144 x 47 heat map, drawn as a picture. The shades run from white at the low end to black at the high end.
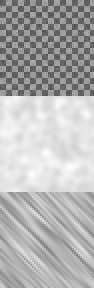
The table splits into 3 rows of 1 panel. Panel 1,1: middling, checkered, strong in contrast. Panel 2,1: very low, blotchy, faint in contrast. Panel 3,1: low, slanting down to the right.
